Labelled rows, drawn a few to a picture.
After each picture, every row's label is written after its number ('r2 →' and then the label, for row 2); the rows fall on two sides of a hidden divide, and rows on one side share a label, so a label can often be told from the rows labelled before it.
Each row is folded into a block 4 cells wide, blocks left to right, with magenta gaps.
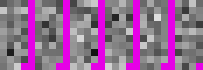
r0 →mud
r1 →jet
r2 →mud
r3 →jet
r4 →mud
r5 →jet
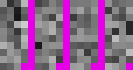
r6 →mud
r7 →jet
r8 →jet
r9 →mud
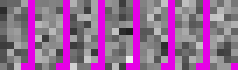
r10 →jet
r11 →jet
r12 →jet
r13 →mud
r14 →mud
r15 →jet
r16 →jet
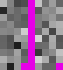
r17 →jet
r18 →jet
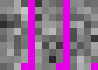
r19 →jet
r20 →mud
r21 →jet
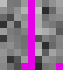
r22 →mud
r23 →mud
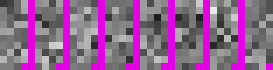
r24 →mud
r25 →mud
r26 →jet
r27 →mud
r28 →jet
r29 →mud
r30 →jet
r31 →jet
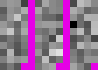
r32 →jet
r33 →mud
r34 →jet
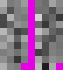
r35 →mud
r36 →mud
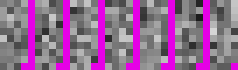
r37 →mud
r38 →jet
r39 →jet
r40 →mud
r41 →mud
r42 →mud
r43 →mud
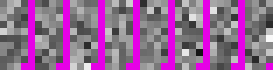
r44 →jet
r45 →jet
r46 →jet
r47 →mud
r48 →mud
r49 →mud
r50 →mud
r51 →jet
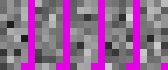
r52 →jet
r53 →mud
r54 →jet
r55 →jet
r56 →mud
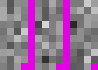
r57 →jet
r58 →jet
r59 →jet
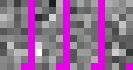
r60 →jet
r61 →mud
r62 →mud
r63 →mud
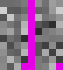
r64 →jet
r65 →jet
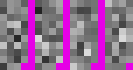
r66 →mud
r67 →mud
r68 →mud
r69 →jet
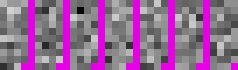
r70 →jet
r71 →mud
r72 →mud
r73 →jet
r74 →jet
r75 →mud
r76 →jet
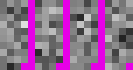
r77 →mud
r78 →jet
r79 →mud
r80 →mud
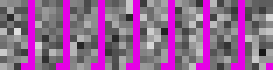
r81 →mud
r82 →mud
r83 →mud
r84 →jet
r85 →mud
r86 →jet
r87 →jet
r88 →jet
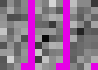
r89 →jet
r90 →jet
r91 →jet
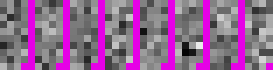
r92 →jet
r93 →jet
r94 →mud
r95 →jet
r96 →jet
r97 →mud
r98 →mud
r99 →jet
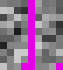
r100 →jet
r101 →mud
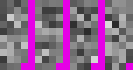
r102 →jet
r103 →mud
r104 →mud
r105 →mud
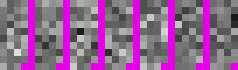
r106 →mud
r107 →mud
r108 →mud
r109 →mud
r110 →jet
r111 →mud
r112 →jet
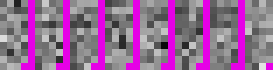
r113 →mud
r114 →jet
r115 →jet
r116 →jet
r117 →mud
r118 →mud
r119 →mud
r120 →jet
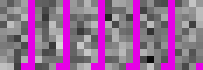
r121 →mud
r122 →mud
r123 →jet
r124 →mud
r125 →mud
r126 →jet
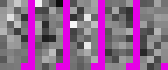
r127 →jet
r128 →jet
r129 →mud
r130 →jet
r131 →jet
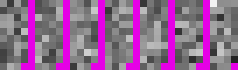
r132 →jet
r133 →mud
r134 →mud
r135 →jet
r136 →mud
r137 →jet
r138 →jet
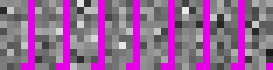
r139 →jet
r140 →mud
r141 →mud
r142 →jet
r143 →mud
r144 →jet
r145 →mud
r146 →mud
